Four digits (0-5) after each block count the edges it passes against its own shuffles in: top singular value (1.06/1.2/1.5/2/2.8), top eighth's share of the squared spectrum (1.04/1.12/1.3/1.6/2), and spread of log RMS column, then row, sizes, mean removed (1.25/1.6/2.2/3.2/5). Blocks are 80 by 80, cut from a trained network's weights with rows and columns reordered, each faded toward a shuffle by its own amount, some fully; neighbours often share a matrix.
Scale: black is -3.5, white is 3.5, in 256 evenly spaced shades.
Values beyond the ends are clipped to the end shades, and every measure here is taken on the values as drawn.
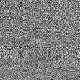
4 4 1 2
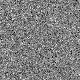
0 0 0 0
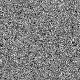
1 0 0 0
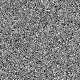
1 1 0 0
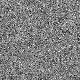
0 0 0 0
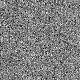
0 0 0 0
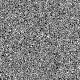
0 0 0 0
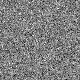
0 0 0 0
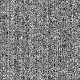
3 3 0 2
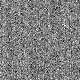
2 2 0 0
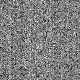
2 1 1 0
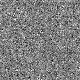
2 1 1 0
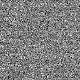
2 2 2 1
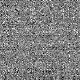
2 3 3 1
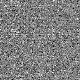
2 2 2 1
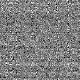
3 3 3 1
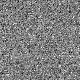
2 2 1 0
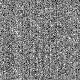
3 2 0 1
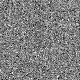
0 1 0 0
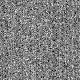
2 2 0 1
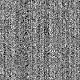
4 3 1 2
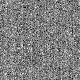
2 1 0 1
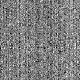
3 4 1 2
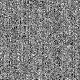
2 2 0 1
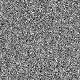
1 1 0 0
